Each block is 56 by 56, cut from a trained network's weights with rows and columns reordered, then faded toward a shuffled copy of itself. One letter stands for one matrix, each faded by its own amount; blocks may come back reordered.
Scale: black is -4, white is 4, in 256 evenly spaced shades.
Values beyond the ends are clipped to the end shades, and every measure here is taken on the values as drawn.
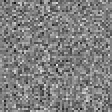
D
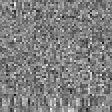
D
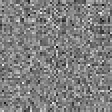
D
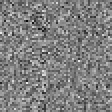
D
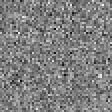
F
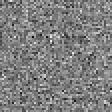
F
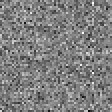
F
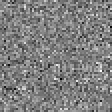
F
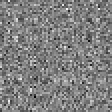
D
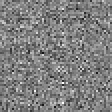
F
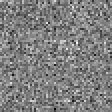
F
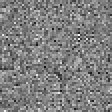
F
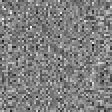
D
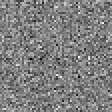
F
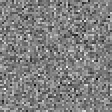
F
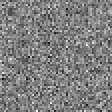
D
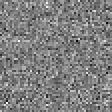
F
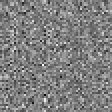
D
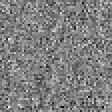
F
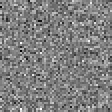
F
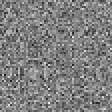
D
